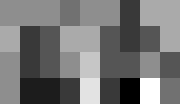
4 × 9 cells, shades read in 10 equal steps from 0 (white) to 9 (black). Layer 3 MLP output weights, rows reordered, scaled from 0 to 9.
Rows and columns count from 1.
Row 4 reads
4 8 8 7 1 7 9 0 5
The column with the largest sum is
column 7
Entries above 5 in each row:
1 5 5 5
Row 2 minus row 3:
-1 0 0 -1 1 0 1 2 -3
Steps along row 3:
up down down down up same down up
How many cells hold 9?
1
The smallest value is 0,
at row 4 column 8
